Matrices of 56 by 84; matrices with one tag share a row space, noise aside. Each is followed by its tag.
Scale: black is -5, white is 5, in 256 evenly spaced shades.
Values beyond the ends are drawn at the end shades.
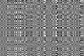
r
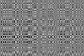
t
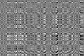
r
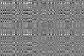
t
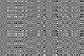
r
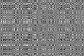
t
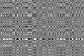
t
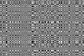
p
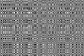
t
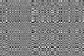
p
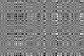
r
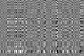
r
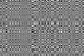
p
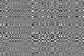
p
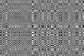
p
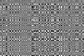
p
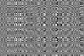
r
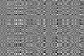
r
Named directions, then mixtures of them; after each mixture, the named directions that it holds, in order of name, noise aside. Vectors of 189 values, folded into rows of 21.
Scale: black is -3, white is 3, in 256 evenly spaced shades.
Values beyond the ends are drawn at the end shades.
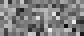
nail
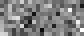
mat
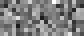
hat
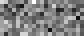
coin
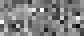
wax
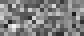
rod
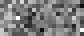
hat, mat, nail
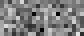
mat, nail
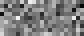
coin, hat, mat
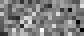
mat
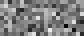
nail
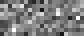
coin, mat, rod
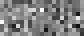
wax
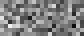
coin, mat, rod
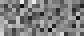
coin, mat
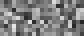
hat, rod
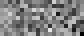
hat, nail, wax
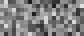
hat, nail, wax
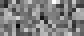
hat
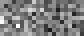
coin, rod, wax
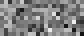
nail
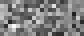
rod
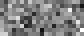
mat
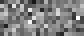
coin, mat, rod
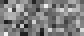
coin, mat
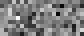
hat, mat, nail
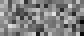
coin, nail, rod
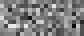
coin, rod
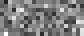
coin, mat, nail
